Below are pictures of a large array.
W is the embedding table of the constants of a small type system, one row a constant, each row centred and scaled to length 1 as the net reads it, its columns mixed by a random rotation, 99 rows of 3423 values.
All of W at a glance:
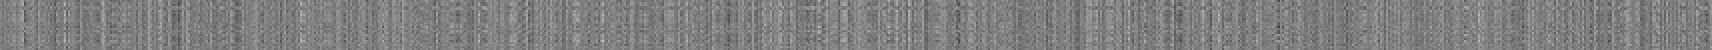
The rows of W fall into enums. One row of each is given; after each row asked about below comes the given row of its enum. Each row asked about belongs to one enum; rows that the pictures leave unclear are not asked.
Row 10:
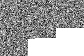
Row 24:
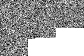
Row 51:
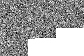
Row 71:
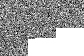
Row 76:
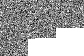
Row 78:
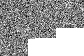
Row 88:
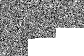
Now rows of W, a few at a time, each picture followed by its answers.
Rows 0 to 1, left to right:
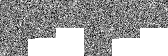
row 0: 88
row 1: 78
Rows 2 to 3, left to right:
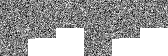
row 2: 78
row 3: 76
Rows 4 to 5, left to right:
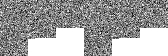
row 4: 76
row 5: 71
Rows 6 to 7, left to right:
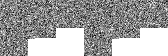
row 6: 10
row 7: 78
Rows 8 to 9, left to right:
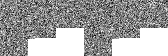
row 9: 78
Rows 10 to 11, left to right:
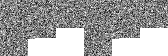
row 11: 76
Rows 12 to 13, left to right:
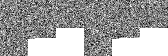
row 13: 24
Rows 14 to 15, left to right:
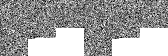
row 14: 24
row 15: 88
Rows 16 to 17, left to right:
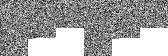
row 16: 24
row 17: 76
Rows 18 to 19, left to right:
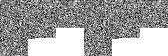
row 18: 88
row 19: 88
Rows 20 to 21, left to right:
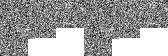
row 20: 78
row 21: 78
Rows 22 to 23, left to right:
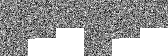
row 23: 76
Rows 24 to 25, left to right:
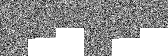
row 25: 10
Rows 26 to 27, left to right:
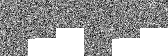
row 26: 10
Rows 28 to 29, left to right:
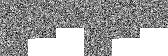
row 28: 51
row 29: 10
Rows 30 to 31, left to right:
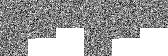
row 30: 76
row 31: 10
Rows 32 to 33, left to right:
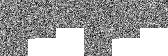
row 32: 10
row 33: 78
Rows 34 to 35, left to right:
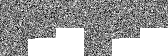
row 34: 88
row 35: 76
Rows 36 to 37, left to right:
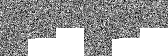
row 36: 76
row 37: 88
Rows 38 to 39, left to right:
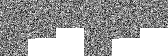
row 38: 76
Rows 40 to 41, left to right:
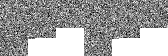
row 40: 71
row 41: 51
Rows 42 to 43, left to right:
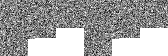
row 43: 76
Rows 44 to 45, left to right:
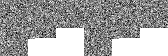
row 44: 51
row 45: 10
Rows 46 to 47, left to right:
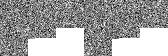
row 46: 78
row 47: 88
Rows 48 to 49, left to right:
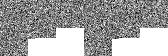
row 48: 76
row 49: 88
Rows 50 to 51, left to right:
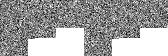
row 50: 88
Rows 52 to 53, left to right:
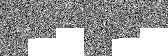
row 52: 78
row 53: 88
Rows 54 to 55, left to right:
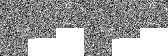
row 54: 78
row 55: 78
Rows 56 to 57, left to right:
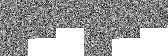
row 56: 10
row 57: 51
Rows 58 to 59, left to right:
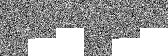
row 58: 78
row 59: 71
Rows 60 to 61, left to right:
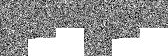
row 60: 24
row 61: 88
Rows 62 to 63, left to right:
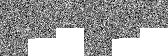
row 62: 78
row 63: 88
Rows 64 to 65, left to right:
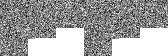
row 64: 78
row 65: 76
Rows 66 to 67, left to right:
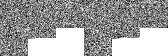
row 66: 78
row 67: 24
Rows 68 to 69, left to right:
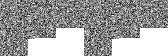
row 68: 10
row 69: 10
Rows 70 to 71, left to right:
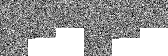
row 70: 24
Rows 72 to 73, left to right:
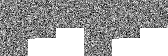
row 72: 10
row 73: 51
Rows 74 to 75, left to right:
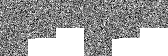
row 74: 76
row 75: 88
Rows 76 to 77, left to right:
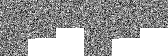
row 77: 10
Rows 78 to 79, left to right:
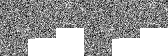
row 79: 78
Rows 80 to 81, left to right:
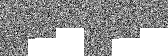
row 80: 71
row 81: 10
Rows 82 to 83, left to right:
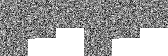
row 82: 10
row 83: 10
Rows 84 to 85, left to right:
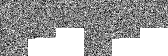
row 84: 24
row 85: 76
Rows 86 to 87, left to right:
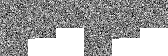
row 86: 51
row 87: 71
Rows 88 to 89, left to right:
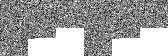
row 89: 76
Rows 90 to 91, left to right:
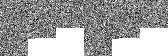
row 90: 76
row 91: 88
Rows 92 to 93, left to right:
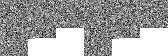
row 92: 51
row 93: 10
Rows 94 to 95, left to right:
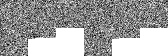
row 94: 24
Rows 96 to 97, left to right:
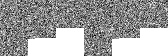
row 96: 10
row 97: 78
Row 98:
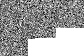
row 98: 88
